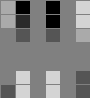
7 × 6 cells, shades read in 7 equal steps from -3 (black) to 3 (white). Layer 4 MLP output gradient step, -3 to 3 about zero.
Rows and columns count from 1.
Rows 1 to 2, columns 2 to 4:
-3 0 -3 / -2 0 -3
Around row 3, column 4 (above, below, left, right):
-3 0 0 0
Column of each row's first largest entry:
6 6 6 1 1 2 2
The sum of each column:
1 -2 0 -3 0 3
